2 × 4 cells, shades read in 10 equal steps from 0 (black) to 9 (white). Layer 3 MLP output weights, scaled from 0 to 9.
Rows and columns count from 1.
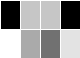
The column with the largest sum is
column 2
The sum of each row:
14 27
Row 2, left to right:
9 6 4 8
